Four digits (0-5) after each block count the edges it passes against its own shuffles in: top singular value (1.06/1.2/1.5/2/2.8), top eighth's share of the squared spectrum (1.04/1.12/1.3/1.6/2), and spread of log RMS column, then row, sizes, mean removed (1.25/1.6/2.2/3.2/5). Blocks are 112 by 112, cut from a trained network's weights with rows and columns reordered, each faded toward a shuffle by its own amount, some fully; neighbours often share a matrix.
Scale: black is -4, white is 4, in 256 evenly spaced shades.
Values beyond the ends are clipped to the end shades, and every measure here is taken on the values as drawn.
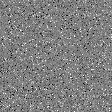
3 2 0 1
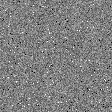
0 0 0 0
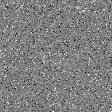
2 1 0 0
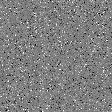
0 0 0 0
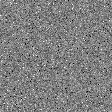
0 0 0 0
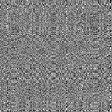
5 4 2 3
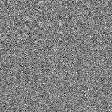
4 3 1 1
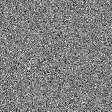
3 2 0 0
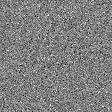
0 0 0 0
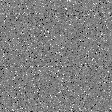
2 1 0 0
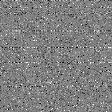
4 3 0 2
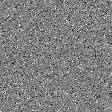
2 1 0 1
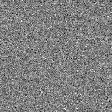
3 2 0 0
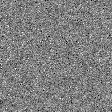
3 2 0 0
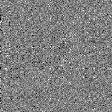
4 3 2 2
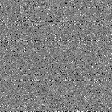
4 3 0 3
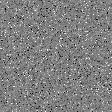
1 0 0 0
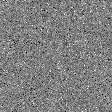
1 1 0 0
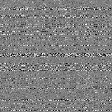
4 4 1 4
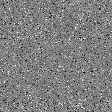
2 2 0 1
